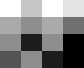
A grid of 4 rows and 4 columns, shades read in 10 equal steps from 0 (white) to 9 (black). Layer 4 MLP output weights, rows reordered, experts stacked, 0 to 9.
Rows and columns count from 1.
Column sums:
13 18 15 24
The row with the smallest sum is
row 1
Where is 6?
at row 4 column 1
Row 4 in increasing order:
4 6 8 9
